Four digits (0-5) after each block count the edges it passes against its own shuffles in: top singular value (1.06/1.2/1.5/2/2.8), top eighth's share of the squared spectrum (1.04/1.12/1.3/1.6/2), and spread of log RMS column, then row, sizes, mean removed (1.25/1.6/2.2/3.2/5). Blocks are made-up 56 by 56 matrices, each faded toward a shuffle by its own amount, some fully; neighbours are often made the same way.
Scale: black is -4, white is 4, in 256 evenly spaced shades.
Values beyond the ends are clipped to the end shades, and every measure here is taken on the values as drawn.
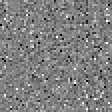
2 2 1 0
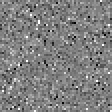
0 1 1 0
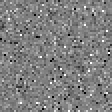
0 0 0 0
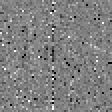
3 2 1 0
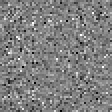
2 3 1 0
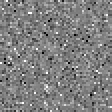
0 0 0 0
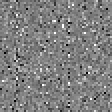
3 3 2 0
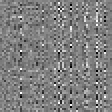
4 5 4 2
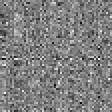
4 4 2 2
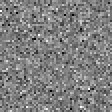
3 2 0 1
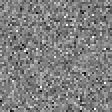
2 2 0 0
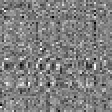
4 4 3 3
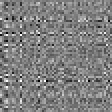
5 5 3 3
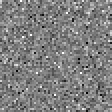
1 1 0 0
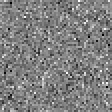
1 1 0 0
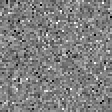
0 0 0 0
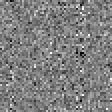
1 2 3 0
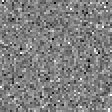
0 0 0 0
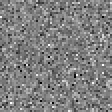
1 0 0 0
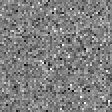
0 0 0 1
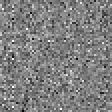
1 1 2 0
